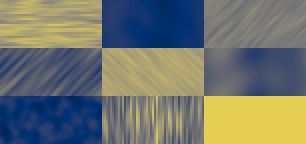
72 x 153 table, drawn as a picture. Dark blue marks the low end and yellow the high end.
The table splits into 3 rows of 3 panels. Panel 1,1: high, streaked across. Panel 1,2: very low, smooth, faint in contrast. Panel 1,3: middling, slanting up to the right, faint in contrast. Panel 2,1: low, slanting up to the right. Panel 2,2: high, slanting down to the right, faint in contrast. Panel 2,3: low, smooth. Panel 3,1: very low, blotchy, faint in contrast. Panel 3,2: middling, streaked downward, strong in contrast. Panel 3,3: very high, flat.
